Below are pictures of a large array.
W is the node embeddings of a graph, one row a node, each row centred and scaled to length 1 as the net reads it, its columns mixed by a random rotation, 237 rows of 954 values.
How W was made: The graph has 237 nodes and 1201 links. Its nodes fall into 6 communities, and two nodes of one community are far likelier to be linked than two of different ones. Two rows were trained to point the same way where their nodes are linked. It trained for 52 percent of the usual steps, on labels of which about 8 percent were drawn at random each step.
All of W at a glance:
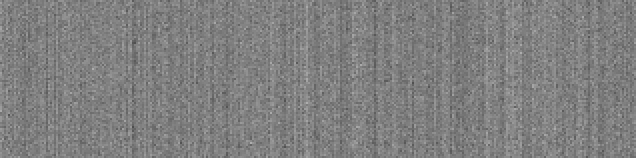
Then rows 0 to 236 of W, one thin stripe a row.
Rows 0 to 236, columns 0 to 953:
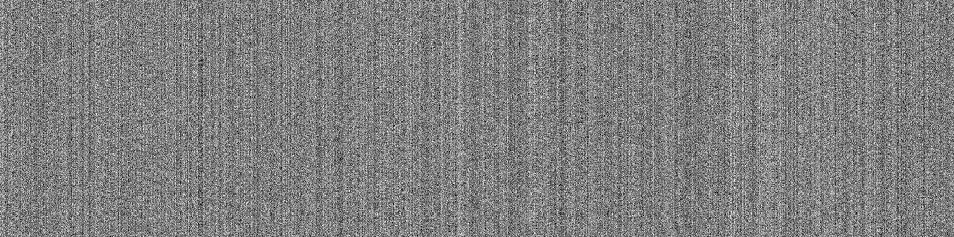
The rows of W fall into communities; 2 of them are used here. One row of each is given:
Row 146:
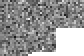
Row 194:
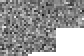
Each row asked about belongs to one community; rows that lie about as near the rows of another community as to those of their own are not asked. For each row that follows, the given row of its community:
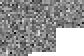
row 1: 194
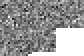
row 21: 146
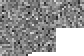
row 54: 146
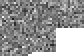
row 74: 146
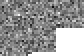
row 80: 146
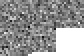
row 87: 194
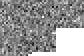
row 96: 146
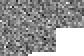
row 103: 194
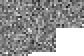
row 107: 146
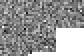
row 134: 194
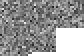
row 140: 146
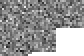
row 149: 194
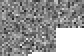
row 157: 146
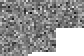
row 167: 146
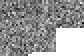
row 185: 194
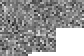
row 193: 194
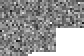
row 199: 194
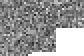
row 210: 146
